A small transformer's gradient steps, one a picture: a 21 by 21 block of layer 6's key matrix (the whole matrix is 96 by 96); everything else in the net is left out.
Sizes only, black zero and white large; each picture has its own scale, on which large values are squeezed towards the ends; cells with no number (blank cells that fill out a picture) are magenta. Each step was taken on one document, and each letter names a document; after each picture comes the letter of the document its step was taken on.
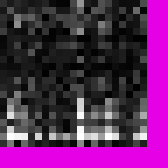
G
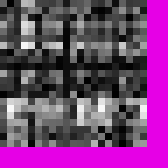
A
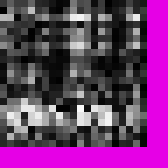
G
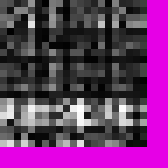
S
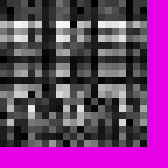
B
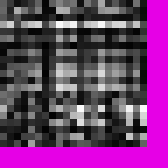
B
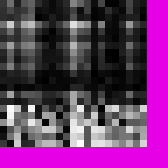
G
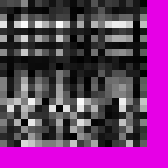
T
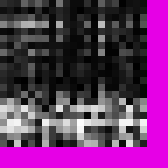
S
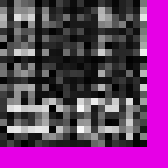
S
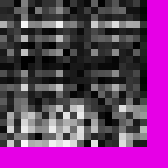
T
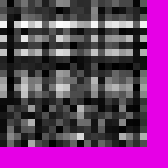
T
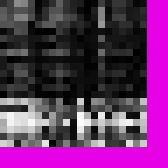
S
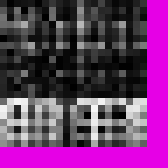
A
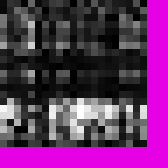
A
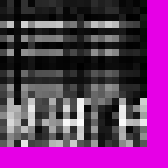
T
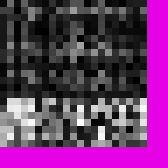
A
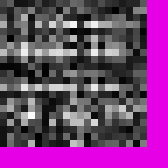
T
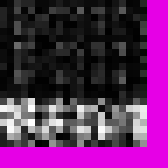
A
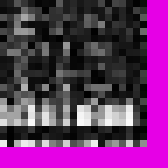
S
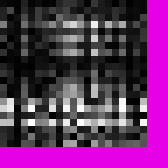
B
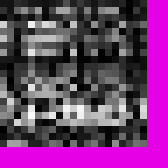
B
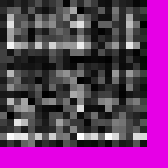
G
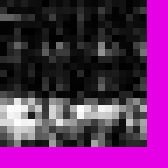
A
